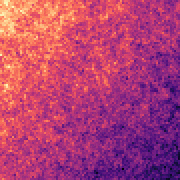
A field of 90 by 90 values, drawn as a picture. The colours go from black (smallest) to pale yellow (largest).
Slope: up to the top left. Ninth with the highest average: top left. Histogram: bell-shaped. Mirror symmetry: none.
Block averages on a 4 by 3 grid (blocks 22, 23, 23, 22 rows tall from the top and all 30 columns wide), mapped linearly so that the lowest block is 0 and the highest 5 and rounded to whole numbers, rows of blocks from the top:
5 3 2
4 3 2
3 2 1
2 1 0
